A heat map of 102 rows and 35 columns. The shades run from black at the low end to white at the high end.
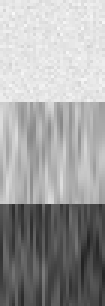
The table splits into 3 rows of 1 panel. Panel 1,1: very high, fine-grained, faint in contrast. Panel 2,1: high, streaked downward. Panel 3,1: low, streaked downward.
